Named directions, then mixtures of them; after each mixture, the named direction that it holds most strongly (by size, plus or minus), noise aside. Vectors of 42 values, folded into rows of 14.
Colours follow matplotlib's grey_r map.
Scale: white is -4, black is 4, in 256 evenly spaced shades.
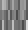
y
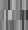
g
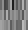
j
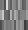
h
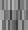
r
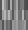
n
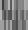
n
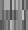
j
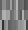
n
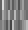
y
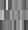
h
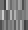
h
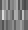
n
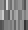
h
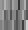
y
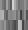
r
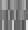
y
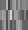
g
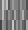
y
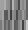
y
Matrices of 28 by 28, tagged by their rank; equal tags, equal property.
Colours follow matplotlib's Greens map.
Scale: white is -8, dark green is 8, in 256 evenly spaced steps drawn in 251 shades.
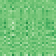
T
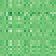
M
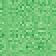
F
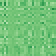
T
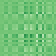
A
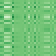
A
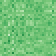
F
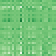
M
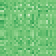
T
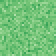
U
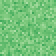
U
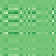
A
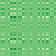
A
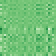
M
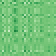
M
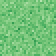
U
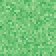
U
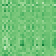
T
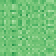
T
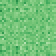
F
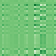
A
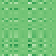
A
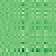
M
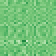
T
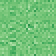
F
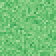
U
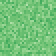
U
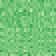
F
